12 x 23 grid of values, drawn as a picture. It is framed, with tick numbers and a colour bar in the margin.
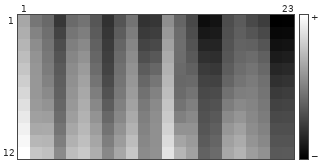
The top right is the ninth with the lowest average. The field climbs toward the bottom left. The bottom left is the ninth with the highest average. Streaks run downward.
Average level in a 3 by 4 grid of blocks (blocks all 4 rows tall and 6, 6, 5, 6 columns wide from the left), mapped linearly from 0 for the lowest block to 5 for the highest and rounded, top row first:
3110 / 4221 / 5433
